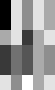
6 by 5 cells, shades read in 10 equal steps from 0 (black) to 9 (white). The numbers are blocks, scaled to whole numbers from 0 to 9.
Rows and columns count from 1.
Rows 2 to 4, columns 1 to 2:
0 8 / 6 8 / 2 4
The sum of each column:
18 37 27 40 38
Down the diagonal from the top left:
0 8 2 6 5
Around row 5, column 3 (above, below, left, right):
3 9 4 6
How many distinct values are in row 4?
5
